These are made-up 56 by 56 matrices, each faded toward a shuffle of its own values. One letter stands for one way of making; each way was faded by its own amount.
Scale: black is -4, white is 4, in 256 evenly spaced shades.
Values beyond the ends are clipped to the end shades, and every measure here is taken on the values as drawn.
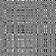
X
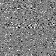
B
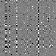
X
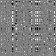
X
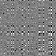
X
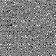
B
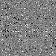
B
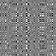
X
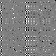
X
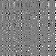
X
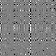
X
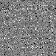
B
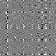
X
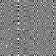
X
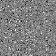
B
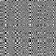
X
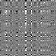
X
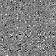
B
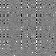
X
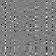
X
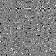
B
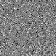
B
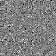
B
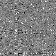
B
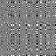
X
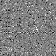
B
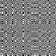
X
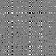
X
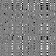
X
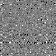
B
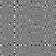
X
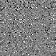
B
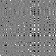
X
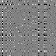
X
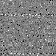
B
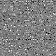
B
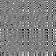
X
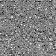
B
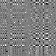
X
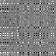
X
